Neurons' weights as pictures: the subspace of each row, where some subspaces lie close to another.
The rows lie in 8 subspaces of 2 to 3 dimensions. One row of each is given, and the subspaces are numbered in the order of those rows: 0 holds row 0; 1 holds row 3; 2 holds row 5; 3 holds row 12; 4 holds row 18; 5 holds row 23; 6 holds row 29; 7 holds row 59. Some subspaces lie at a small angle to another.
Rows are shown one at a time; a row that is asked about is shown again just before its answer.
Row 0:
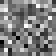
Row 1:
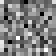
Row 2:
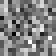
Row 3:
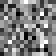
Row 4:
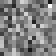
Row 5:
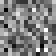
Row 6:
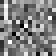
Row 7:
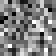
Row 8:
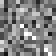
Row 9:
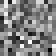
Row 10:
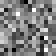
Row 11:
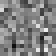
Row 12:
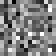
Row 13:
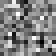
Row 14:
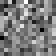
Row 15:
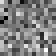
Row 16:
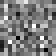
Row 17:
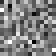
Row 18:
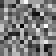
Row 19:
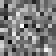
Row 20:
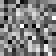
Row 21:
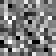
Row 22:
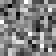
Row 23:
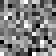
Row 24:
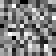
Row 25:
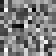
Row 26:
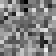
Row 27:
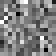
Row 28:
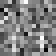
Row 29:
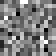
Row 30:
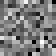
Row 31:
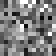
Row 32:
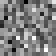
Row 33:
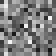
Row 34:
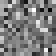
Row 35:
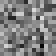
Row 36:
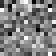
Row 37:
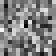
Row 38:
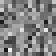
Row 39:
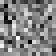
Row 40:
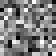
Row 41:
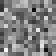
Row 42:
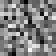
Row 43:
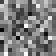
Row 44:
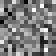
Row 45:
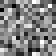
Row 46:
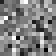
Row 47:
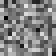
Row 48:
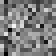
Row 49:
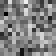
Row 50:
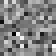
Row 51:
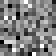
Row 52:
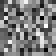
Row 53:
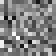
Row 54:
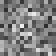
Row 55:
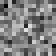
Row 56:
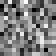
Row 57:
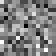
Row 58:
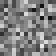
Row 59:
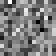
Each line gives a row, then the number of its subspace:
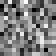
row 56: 1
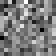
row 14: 7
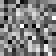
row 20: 4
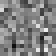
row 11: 2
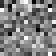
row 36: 5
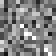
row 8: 4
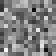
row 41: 2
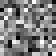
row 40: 5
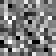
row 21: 3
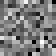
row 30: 5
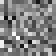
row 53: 3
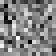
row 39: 3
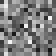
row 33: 7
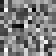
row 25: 2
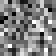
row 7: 0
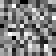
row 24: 4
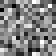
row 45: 5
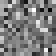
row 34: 7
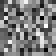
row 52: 1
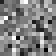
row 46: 0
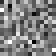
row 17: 5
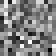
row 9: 3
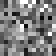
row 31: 2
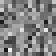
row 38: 2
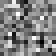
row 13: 5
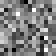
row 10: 2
